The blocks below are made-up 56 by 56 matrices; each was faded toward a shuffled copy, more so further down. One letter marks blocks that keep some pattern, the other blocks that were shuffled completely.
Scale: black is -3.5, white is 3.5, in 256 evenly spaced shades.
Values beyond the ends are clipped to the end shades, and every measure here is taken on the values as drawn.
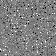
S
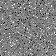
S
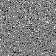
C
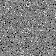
S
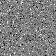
S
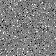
S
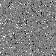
S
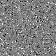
S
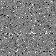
C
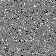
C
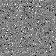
C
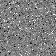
C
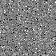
C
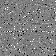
C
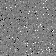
S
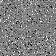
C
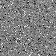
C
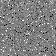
S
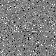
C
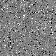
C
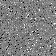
S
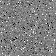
S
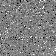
C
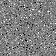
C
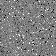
S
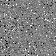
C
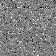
C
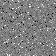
S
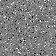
S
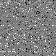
C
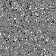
C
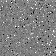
S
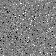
S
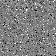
C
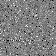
C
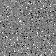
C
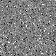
S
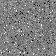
S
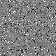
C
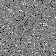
S
